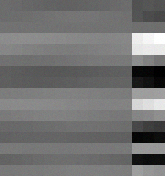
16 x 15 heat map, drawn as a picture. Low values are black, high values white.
Seam: vertical, 80% of the way across, the left part calmer. Grain: streaks across. Histogram: heavy tails on both sides. Ninth with the highest average: top right.
